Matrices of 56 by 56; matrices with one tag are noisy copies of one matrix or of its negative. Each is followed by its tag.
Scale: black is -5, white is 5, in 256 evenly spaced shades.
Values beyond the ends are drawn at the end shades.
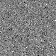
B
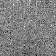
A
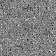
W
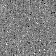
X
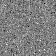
X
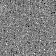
X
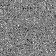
W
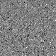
B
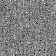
X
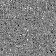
W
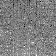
A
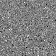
B
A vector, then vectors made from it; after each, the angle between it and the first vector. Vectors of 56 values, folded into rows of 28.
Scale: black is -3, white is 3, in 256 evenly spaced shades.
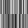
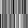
partly opposed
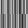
partly aligned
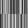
nearly opposite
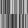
nearly parallel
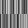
partly opposed
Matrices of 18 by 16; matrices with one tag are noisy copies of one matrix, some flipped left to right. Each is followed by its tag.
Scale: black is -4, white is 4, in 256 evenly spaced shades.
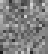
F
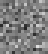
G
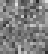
F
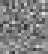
G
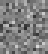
G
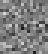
G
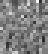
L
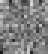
F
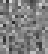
L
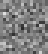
G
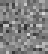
G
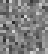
L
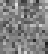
F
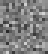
G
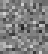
G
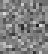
G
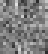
F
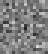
G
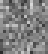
F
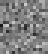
G
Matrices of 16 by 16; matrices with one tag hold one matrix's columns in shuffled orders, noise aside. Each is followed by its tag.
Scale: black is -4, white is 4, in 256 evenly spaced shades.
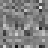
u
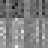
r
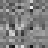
u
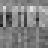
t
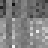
r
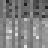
r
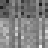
r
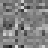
u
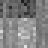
r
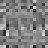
u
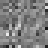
u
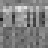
t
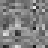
u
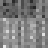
r
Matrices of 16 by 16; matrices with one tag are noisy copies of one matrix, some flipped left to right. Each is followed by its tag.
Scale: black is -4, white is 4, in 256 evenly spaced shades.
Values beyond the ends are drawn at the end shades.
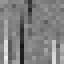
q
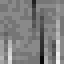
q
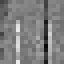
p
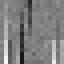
q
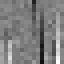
q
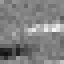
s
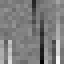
q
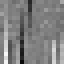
q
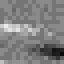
s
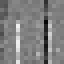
p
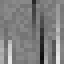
q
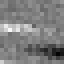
s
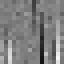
q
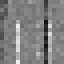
p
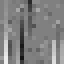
q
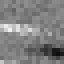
s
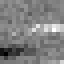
s
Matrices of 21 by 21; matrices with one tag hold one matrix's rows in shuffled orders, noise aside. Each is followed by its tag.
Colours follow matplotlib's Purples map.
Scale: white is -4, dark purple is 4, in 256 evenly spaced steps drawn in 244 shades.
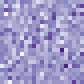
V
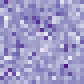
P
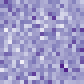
V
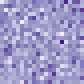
V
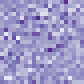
P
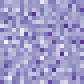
V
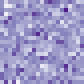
P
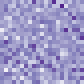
V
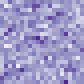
P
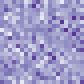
V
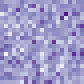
V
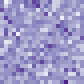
P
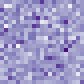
P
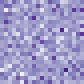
V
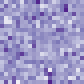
P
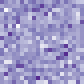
P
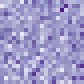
V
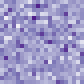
P
